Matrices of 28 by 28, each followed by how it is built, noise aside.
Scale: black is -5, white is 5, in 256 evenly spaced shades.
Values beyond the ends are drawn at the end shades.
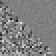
lower triangular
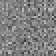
low rank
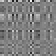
low rank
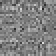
low rank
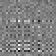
low rank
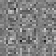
low rank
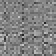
low rank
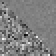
lower triangular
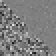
lower triangular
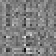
low rank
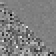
lower triangular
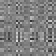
low rank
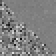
lower triangular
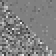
lower triangular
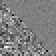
lower triangular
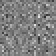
low rank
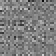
low rank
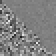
lower triangular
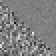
lower triangular
